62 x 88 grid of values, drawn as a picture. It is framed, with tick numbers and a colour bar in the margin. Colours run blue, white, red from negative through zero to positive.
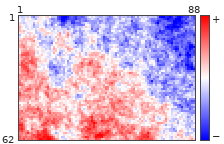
No single row or column stands out from its neighbours. The halves do not mirror each other. The histogram is bell-shaped. The ninth with the lowest average is the top right. The field climbs toward the bottom left. The field is mottled with small blotches.
